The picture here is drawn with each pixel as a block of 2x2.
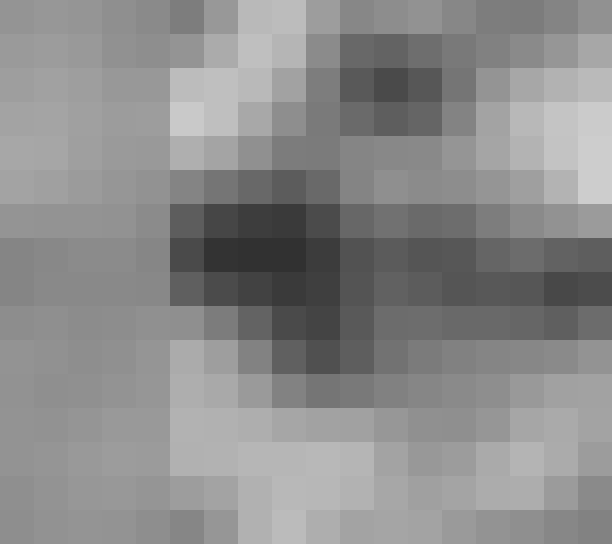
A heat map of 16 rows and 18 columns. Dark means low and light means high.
No row or column stands out. The ninth with the lowest average is the centre. A vertical seam about 30% of the way across splits the table, and the left part is calmer. The bottom left is the calmest part.
